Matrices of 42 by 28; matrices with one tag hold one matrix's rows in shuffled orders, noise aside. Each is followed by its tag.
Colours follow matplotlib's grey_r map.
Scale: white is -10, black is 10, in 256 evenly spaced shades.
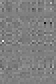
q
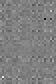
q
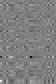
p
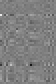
p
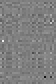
q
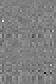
q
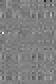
q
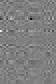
p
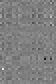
q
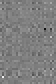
q
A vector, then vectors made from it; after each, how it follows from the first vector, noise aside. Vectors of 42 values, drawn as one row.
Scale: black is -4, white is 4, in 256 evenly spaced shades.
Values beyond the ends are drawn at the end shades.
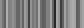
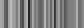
reversed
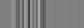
partly zeroed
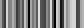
scaled up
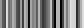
scaled up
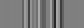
partly zeroed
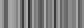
reversed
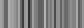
reversed
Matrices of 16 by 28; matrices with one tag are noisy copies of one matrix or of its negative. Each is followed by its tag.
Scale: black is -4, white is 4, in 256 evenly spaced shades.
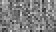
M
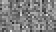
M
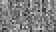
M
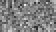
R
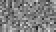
R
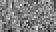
R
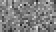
R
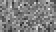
R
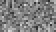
R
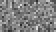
R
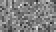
R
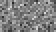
R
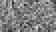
R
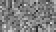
R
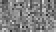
M
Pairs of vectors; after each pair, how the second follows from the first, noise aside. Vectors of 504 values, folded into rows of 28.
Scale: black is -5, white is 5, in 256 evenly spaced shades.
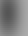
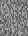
shuffled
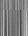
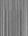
shrunk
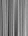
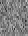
shuffled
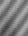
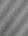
shrunk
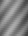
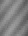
shrunk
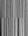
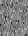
shuffled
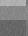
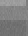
shrunk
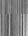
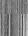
copied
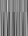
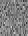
shuffled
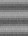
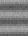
copied
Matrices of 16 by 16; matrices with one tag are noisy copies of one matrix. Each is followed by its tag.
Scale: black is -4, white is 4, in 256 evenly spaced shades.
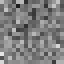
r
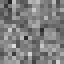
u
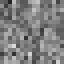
u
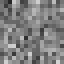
u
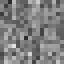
u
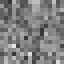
u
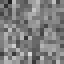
u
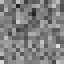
r
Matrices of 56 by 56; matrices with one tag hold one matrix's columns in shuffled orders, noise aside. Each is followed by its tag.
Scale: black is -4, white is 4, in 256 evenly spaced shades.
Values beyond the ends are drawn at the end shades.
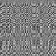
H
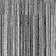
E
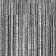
E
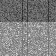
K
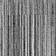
E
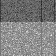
K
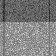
K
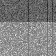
K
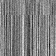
E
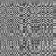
H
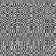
H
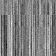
E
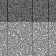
K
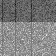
K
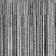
E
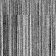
E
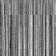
E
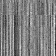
E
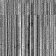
E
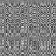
H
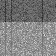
K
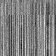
E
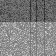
K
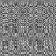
H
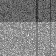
K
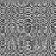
H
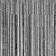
E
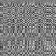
H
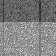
K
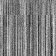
E
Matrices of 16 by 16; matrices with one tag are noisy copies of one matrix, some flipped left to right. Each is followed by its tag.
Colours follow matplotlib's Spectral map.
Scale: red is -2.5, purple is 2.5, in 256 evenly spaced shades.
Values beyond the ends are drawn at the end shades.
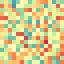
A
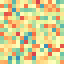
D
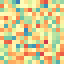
A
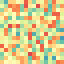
D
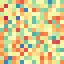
A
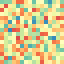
A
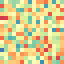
A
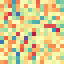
D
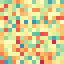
A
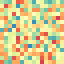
A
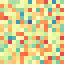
A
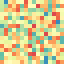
D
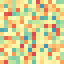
D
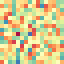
D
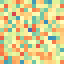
A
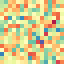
D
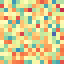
A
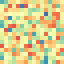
D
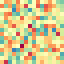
D
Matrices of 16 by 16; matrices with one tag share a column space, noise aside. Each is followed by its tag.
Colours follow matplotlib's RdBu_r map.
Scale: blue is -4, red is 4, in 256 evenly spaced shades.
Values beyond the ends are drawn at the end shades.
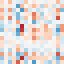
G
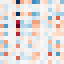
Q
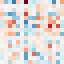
Q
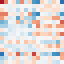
Q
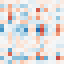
G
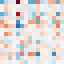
Q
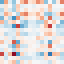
Q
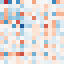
Q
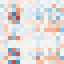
G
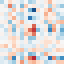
G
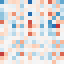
Q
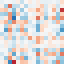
G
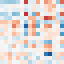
Q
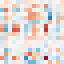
G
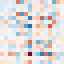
Q
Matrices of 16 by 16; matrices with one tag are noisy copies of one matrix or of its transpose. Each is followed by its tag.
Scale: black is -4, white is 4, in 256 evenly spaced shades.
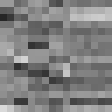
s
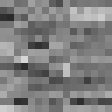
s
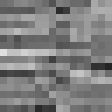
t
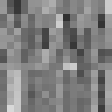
s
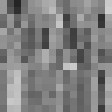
s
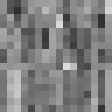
s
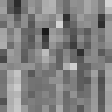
s
